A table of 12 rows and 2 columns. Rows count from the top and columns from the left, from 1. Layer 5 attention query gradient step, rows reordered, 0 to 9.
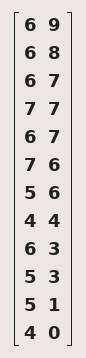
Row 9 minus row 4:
-1 -4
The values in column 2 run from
0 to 9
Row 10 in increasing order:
3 5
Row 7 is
5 6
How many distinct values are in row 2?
2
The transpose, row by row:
6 6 6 7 6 7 5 4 6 5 5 4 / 9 8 7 7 7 6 6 4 3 3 1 0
